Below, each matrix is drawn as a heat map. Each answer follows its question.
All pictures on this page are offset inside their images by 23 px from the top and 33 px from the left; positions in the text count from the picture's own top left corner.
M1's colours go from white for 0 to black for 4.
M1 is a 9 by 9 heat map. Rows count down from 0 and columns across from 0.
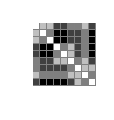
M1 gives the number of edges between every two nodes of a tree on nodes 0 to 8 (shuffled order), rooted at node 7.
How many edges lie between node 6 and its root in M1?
1
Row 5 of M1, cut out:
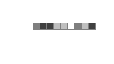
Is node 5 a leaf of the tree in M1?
no
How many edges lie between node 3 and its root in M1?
2
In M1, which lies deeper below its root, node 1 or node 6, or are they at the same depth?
node 1
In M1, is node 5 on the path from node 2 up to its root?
no
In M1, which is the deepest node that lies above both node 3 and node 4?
5
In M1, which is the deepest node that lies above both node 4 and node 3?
5
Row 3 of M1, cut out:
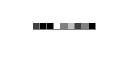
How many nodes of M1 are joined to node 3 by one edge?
1
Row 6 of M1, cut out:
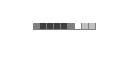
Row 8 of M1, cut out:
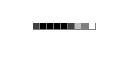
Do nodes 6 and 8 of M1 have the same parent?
no
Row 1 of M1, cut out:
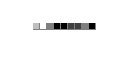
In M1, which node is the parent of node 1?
0
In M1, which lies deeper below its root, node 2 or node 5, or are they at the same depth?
node 2
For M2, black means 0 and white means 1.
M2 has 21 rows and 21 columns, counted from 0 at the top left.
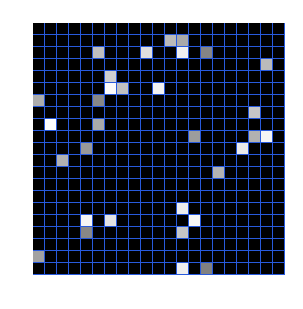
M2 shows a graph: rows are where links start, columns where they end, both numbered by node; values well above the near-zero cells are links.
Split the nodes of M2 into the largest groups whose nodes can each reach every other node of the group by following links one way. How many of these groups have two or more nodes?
2
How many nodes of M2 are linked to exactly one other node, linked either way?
2
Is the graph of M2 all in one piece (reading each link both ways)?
yes
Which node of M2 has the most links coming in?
node 12
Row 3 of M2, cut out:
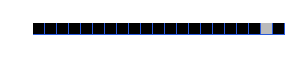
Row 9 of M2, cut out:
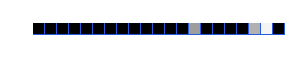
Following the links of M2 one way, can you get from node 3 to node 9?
no
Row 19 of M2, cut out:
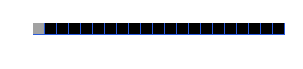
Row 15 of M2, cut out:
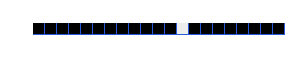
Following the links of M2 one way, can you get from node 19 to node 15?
no
